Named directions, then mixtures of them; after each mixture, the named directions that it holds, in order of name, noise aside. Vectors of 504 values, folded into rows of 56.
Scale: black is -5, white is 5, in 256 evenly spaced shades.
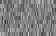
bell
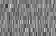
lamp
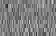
bell, lamp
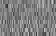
bell, lamp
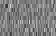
lamp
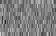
bell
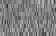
bell, lamp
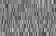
bell, lamp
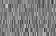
bell, lamp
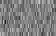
bell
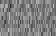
bell, lamp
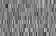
bell, lamp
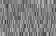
bell, lamp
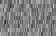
bell, lamp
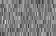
bell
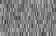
bell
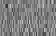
bell, lamp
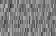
bell, lamp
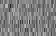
lamp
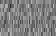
bell, lamp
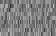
bell, lamp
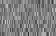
bell, lamp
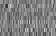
lamp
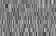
bell, lamp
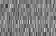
lamp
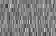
lamp
